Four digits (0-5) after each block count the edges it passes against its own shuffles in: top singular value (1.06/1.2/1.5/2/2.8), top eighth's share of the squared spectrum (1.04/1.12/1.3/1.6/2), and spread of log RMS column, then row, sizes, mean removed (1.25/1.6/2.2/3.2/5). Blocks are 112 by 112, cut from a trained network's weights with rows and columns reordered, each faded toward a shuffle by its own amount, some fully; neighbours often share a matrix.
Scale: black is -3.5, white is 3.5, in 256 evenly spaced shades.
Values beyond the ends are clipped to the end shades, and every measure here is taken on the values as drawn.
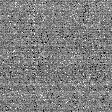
3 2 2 0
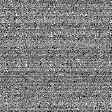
4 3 2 1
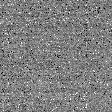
2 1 1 0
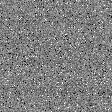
0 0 0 0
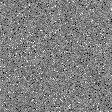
0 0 0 0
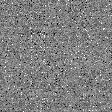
2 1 1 0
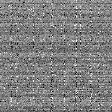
4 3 3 1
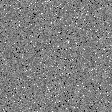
0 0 0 0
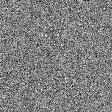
1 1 0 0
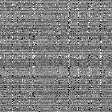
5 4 3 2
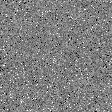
0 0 0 0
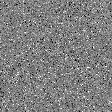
0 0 0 0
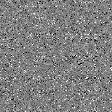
3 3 2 2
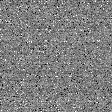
2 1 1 0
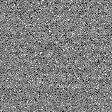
1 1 0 0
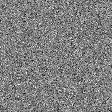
2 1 0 0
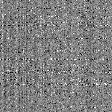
3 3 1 3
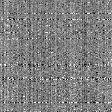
4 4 1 4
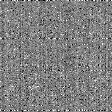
3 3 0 3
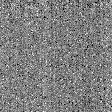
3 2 0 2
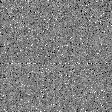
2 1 0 1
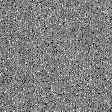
1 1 0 1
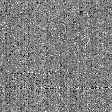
3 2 0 2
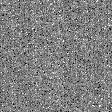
2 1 0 1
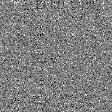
3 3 2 1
